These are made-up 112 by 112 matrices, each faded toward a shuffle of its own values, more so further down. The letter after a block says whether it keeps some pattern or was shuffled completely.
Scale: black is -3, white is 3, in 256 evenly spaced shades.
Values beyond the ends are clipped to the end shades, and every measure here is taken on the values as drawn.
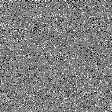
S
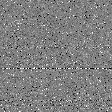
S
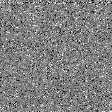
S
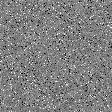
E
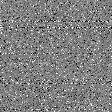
S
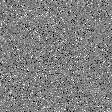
E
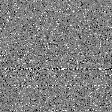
S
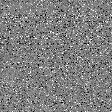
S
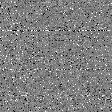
S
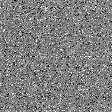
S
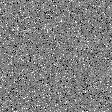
E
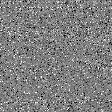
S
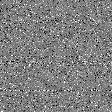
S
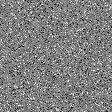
E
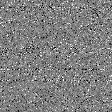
S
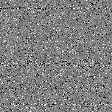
S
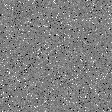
E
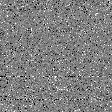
S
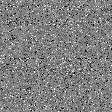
S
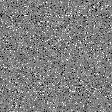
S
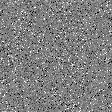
E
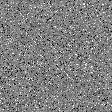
E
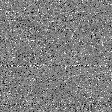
S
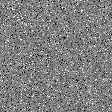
E
